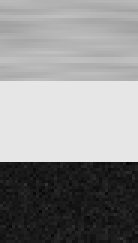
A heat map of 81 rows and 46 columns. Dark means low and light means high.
The table splits into 3 rows of 1 panel. Panel 1,1: high, streaked across, faint in contrast. Panel 2,1: very high, flat. Panel 3,1: very low, fine-grained, faint in contrast.
